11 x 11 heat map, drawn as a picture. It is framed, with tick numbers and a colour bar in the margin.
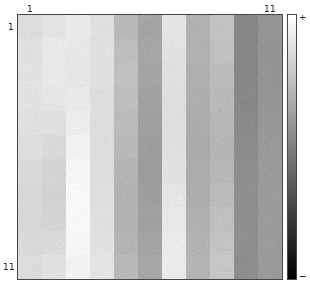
Streaks run downward. The top left is the smoothest part. The field climbs toward the left.
